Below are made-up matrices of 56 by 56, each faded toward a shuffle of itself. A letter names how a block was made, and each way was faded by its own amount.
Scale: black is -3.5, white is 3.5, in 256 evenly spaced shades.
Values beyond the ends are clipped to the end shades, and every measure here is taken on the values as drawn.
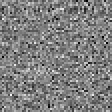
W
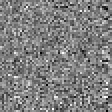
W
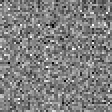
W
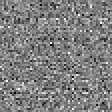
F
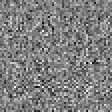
W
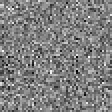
W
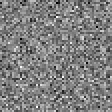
W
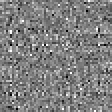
F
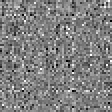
F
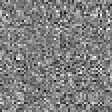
F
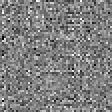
W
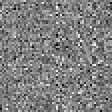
F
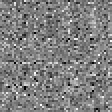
F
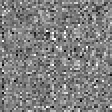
F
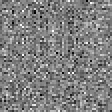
F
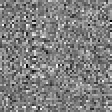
W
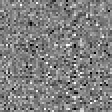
F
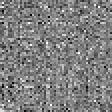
F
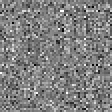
F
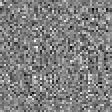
F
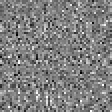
F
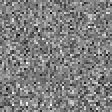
W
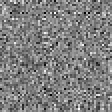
W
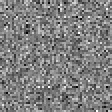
W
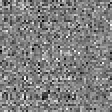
F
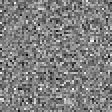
W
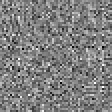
W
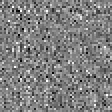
F
